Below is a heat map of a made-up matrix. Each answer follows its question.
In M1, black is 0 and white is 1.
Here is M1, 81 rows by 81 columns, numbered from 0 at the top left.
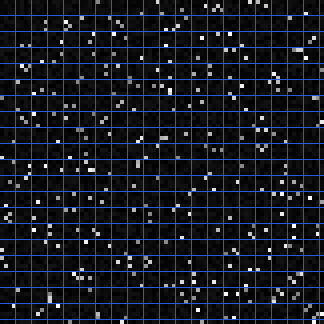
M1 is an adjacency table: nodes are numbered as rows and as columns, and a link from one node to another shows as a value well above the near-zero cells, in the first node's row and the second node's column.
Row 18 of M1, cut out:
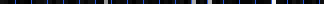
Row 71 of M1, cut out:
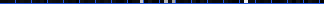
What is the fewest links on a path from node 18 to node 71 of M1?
3
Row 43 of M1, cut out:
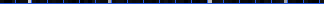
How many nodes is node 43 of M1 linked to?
4
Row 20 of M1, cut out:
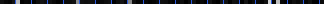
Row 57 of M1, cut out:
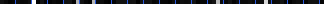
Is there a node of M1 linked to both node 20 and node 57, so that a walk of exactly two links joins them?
yes
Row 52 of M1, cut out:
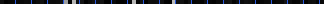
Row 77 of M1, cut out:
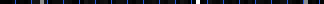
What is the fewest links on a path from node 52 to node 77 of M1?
6
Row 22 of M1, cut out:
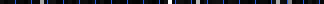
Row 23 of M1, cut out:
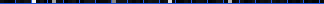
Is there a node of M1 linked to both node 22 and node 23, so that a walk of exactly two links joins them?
yes
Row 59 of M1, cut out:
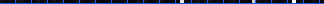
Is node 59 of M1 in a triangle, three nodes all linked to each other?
yes
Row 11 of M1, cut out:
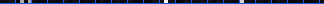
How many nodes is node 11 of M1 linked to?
4
